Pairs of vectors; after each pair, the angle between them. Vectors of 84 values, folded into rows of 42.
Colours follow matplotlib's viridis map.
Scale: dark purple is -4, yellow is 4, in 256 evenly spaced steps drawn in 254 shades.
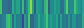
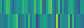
orthogonal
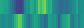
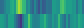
nearly opposite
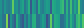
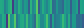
nearly opposite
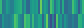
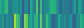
partly aligned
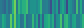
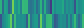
partly aligned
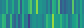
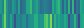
partly aligned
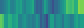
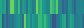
partly opposed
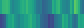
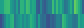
nearly parallel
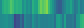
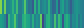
orthogonal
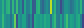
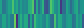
partly aligned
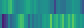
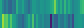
nearly opposite
